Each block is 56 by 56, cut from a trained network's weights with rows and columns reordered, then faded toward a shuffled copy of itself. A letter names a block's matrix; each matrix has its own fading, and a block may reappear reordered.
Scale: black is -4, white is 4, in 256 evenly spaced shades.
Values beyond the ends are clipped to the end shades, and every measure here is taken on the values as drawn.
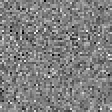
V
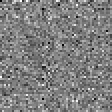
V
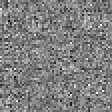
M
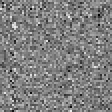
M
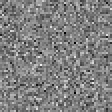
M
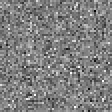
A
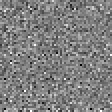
V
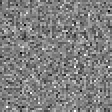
A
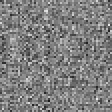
M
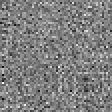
V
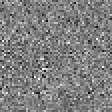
V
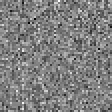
M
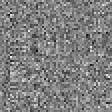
M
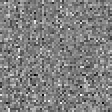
V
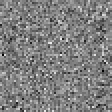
A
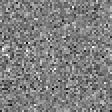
A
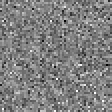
A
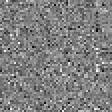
V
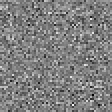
M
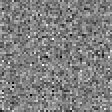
A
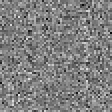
M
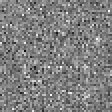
A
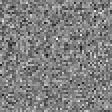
M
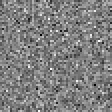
A
